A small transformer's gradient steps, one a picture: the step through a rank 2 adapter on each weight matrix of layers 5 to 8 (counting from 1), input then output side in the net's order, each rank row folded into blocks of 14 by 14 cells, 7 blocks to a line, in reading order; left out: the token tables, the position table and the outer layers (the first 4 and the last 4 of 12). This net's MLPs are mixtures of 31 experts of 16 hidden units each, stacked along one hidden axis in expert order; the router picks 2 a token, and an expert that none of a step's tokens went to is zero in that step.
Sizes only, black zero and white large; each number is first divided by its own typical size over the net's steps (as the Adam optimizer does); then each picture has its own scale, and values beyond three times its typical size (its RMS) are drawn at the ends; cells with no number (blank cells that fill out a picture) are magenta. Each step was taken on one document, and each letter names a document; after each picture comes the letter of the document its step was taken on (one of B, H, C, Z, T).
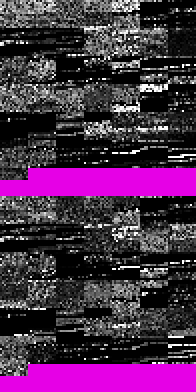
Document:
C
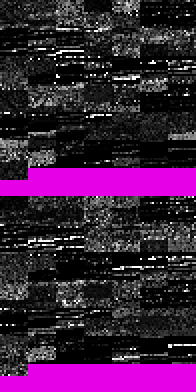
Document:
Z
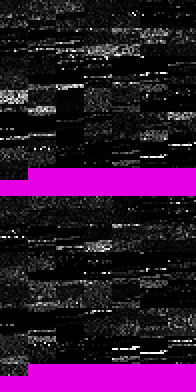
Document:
Z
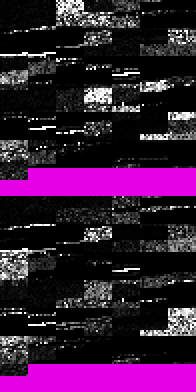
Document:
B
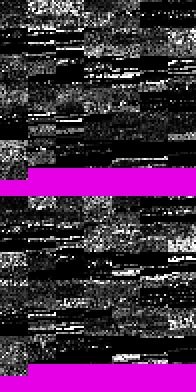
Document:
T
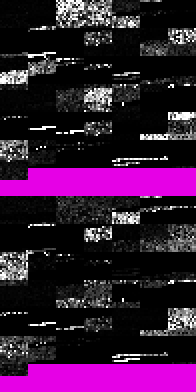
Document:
B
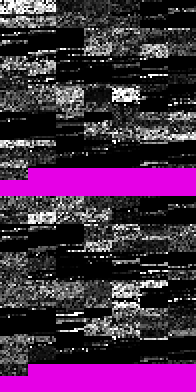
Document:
C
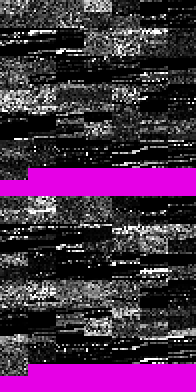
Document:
C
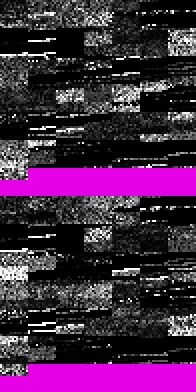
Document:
T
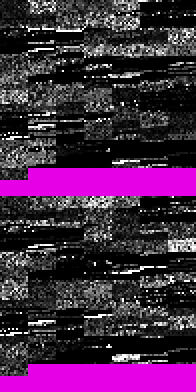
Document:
T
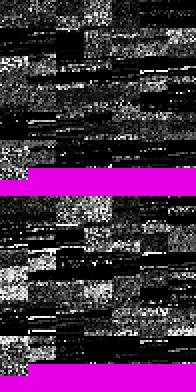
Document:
T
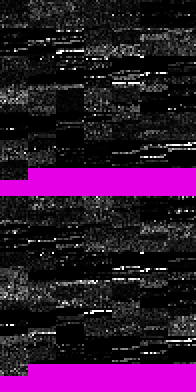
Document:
Z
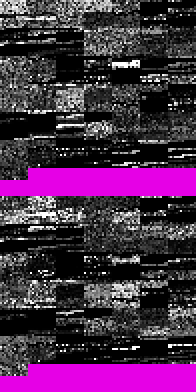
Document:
C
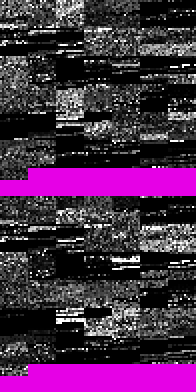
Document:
C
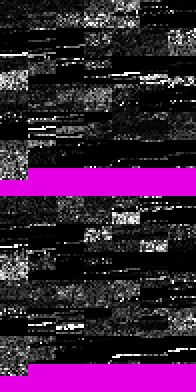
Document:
B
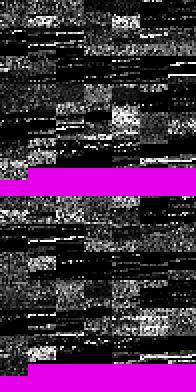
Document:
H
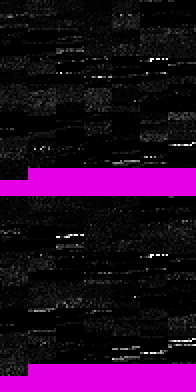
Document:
Z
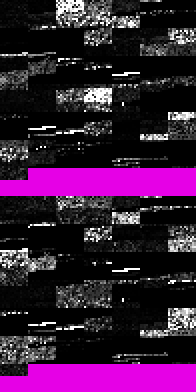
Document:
B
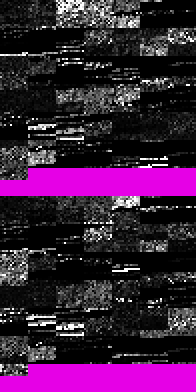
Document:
B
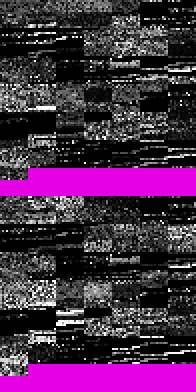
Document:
C
